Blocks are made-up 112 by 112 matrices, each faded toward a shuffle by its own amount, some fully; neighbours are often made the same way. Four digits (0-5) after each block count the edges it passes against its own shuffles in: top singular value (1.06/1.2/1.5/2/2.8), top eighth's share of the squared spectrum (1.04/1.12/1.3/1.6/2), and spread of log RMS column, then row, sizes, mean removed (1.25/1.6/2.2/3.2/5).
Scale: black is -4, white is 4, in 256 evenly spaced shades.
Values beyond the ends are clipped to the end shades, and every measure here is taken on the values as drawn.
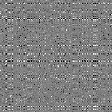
5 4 3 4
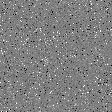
0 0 0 0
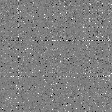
3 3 2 2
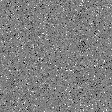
2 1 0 0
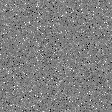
0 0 0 0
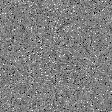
3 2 1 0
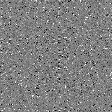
3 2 1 1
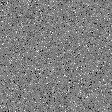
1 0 0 0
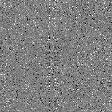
4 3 2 1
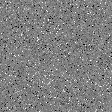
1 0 0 0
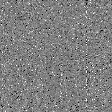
3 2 1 0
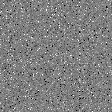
3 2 1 0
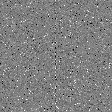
3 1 1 0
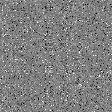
3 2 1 1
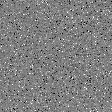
1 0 0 0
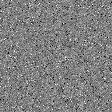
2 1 0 0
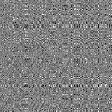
5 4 3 3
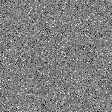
3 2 0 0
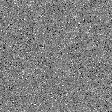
3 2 0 0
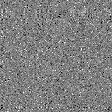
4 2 1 1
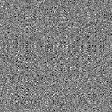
4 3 2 2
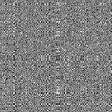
5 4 3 3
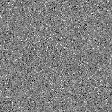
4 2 1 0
